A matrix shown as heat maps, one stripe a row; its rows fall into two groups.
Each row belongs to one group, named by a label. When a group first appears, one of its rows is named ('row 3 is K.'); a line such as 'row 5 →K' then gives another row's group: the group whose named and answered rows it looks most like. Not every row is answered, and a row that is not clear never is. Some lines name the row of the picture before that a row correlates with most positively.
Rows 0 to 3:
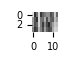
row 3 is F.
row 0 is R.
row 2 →F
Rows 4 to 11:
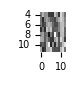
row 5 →F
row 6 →F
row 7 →F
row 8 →R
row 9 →R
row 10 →F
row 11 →F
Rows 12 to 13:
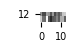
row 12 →F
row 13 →R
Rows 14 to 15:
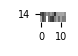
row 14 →F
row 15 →R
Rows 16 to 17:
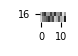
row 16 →F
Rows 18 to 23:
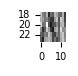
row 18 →R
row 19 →R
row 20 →R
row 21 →R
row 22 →F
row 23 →F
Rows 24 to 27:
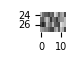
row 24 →R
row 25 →F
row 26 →F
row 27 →R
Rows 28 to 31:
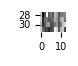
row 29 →R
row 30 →F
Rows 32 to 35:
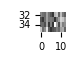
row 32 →R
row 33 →F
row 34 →R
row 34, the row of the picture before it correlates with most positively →31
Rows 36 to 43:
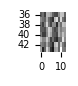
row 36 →F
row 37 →R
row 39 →F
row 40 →F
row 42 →R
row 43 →R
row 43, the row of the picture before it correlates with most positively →32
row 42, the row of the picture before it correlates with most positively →32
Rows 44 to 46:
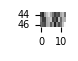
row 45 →F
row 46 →F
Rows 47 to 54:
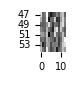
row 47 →R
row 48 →R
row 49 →F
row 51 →R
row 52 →F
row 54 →F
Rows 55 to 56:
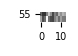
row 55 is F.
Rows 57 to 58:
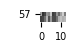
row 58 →F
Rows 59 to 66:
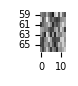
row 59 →R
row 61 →F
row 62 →R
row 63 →F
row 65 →F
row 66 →F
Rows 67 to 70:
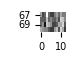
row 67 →R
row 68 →F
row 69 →F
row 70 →R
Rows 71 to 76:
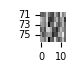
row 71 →R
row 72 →R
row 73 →R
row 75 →F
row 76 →R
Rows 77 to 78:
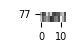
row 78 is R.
